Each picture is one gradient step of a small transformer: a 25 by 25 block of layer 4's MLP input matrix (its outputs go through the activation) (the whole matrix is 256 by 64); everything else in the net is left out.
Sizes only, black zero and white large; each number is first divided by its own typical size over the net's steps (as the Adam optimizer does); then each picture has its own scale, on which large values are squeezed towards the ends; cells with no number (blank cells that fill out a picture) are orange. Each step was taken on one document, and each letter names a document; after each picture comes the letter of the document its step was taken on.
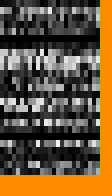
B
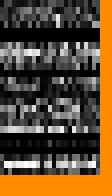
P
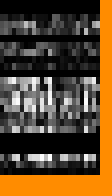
P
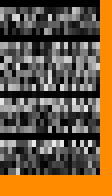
B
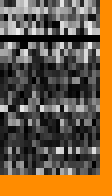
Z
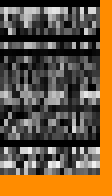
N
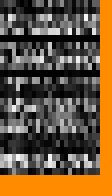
P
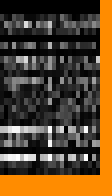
P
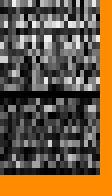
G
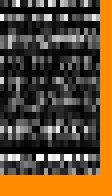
P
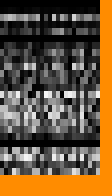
N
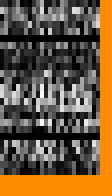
B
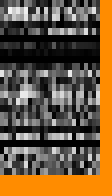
N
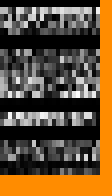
B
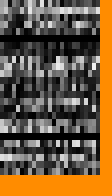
B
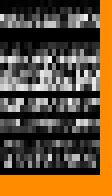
B
